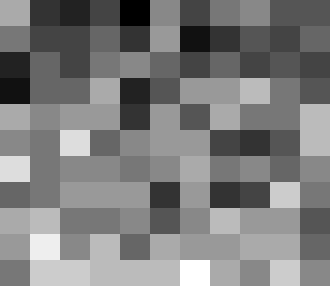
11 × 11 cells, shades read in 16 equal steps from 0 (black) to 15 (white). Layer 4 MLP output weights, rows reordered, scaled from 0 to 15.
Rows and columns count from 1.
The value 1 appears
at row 2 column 7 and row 4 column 1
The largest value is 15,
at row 11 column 7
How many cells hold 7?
15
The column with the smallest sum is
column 5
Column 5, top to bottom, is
0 3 8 2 3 8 7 9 8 6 11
